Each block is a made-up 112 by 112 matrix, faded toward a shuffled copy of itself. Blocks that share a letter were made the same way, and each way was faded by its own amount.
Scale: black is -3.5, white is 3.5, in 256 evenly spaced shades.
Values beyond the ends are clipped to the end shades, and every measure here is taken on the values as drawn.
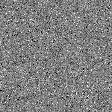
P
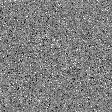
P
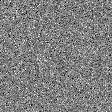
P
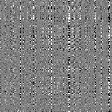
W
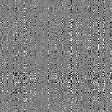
W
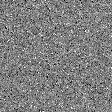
P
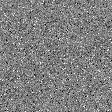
P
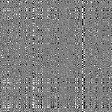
W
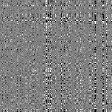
W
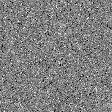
P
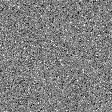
P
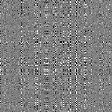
W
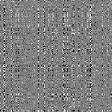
W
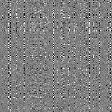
W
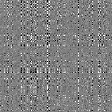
W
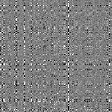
W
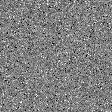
P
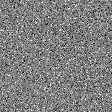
P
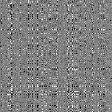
W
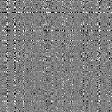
W
